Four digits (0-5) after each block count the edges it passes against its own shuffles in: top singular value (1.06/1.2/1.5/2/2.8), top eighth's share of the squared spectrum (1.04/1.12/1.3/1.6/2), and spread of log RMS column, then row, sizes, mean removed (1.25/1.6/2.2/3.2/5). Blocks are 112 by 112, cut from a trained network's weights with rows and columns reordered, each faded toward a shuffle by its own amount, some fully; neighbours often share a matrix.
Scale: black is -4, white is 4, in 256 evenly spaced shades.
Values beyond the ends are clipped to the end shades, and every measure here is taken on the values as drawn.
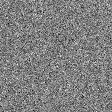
0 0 0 0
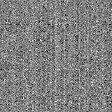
3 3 0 2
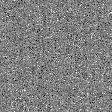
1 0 0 0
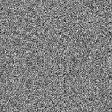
4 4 2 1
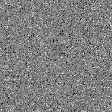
3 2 1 1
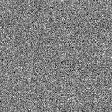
3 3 1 1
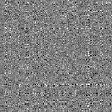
4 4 3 3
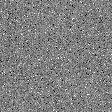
0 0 0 0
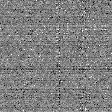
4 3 2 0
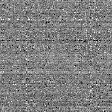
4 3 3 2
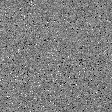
0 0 0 0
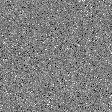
0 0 0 0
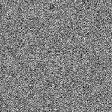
3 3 2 1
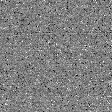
1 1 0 0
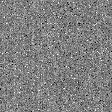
2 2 0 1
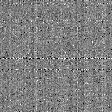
3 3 0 3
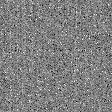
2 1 0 1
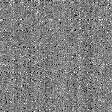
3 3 0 2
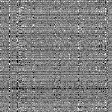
5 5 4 2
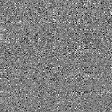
3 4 2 3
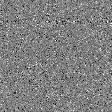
3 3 1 1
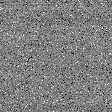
1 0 0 0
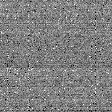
3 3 2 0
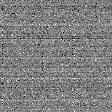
4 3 2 1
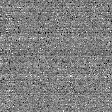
3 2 2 1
